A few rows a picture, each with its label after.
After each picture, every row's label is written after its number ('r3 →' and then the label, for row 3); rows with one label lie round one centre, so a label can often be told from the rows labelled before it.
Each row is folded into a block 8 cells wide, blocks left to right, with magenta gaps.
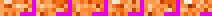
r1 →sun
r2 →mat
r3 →mat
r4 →sun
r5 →mat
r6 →sun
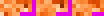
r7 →mat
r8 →mat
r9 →mat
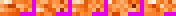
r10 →sun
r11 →sun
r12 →sun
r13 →mat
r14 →sun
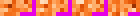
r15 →sun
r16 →sun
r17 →sun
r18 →mat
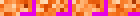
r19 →mat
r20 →sun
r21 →mat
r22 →sun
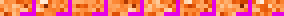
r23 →mat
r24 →sun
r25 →sun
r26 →mat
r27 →mat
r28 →sun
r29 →mat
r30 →sun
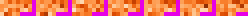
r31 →mat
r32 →mat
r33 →sun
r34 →mat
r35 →mat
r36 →mat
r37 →mat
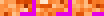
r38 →mat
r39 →sun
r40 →mat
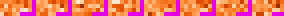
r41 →mat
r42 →mat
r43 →sun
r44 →sun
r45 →mat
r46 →mat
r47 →sun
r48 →mat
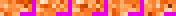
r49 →mat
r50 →sun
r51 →sun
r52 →mat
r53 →mat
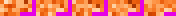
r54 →sun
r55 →mat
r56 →mat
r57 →mat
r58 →mat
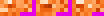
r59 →sun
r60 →sun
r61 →sun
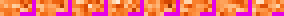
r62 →mat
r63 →mat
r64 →sun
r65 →sun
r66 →mat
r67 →sun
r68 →mat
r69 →sun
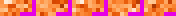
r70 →sun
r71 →mat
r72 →sun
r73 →mat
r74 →sun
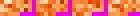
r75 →sun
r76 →sun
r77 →mat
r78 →sun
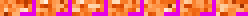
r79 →mat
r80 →sun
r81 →sun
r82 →sun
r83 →mat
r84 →sun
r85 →mat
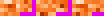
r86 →sun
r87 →mat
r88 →sun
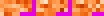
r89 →mat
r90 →sun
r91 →sun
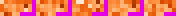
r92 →mat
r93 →mat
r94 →sun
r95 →mat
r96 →mat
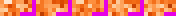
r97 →sun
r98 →mat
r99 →sun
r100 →mat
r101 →mat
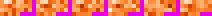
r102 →sun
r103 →sun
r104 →sun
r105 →sun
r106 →mat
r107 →sun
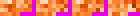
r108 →sun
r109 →sun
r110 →sun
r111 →mat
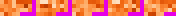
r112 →mat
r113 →sun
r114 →mat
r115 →sun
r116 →mat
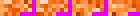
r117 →sun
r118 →sun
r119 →mat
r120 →mat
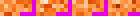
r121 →mat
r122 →sun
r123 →mat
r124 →sun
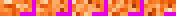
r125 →sun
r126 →sun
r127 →mat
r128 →mat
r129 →mat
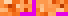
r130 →sun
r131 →mat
